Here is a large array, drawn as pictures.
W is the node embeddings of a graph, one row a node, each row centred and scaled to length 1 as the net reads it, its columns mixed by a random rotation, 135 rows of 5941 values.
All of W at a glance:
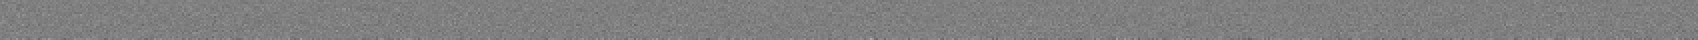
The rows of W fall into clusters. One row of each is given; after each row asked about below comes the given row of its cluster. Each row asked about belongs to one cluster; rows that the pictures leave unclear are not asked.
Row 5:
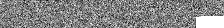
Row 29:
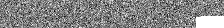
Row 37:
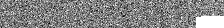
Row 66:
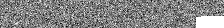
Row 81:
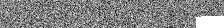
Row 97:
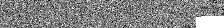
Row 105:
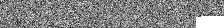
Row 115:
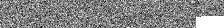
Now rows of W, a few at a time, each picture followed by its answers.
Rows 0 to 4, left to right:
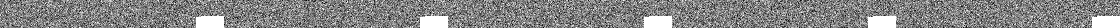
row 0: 29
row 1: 5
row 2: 115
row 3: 81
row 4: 105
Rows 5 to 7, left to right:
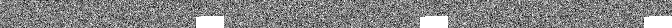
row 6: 66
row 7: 66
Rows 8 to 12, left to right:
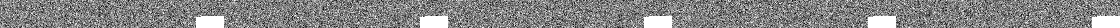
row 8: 81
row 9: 81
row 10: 81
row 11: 115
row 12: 37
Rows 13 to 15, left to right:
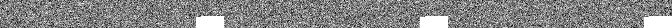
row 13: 105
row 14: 115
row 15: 97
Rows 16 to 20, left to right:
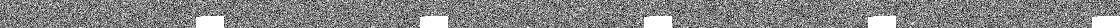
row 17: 5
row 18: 29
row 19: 97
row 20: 66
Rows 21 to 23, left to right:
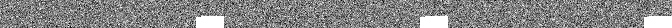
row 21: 105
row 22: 66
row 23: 5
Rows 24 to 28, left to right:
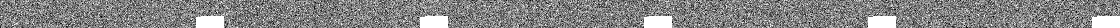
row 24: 66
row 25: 37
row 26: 5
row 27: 97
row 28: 105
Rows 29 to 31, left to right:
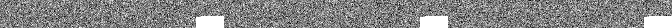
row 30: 29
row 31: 5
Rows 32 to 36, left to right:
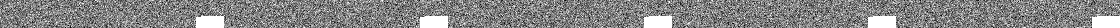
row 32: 105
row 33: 29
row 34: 66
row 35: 66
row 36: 5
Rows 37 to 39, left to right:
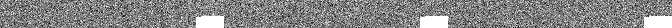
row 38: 29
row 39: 105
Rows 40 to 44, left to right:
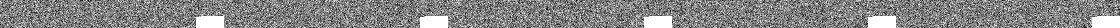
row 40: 5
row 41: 29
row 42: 81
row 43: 97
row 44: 97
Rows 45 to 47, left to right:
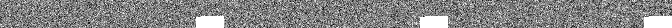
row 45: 29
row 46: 81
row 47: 97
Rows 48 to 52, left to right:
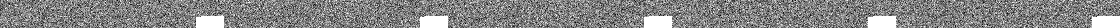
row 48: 66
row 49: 29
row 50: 29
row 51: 115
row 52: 115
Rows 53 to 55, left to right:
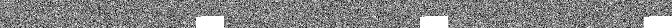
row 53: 81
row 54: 81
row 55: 115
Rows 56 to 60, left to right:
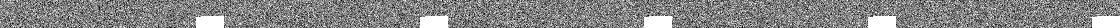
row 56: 81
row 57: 66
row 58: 105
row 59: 105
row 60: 5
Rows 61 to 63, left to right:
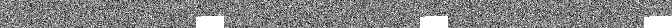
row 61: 81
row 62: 66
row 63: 37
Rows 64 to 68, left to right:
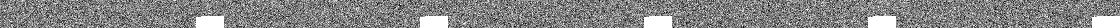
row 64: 115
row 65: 29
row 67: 37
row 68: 81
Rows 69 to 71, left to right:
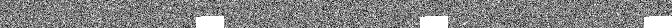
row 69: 97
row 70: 81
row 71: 66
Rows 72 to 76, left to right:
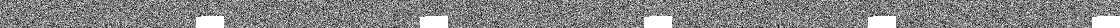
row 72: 105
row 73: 81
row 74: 37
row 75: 105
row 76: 37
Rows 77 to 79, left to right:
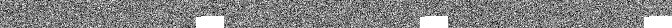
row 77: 97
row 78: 66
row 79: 37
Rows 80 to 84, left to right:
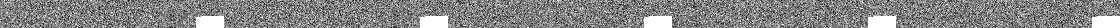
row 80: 81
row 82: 29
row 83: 37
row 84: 29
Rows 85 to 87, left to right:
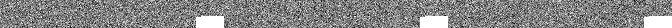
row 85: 105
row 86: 37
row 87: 29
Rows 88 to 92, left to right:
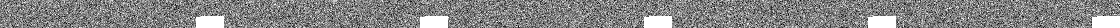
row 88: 29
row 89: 29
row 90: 105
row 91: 81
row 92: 66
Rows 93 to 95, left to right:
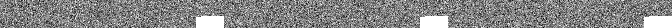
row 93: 37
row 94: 66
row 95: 115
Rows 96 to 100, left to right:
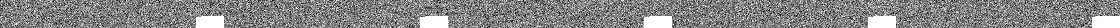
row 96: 66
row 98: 115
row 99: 37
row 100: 5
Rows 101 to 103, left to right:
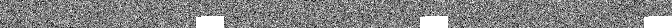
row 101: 105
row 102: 5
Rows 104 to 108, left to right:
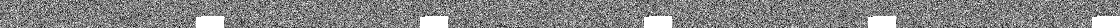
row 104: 115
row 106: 105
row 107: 81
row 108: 105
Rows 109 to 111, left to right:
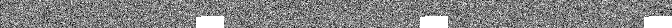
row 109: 66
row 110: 105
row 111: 97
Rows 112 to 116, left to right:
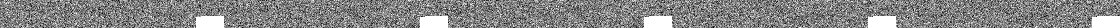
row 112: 81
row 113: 97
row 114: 97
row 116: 115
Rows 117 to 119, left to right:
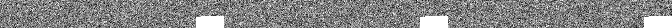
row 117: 29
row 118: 66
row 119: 97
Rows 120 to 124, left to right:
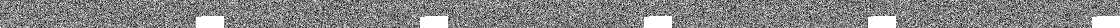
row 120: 115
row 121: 81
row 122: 29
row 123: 5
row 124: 81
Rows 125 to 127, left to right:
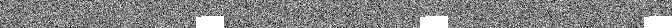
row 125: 105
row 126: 37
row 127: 97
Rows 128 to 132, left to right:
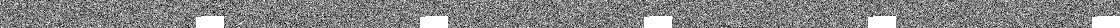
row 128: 97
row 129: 66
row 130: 29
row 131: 105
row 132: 29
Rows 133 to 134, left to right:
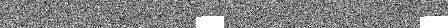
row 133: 115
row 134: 29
